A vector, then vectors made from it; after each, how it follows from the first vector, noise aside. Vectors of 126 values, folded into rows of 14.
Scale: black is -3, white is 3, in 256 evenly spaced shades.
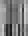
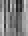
reversed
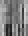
copied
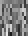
sign-scrambled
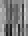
copied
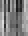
reversed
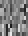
sign-scrambled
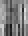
copied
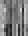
copied
